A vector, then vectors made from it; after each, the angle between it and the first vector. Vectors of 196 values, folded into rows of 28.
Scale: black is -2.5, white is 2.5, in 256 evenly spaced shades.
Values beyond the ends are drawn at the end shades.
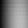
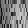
partly aligned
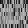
orthogonal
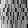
partly opposed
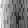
nearly opposite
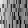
partly opposed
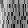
partly opposed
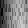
nearly parallel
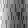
nearly opposite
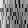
partly opposed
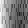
nearly opposite
